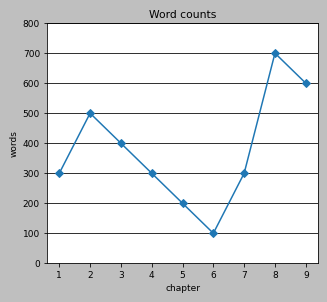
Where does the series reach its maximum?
8
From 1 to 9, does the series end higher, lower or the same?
higher
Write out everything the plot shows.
Title: Word counts
x-axis: chapter, ticks 1 2 3 4 5 6 7 8 9
y-axis: words, ticks 0 100 200 300 400 500 600 700 800
Values:
300 500 400 300 200 100 300 700 600
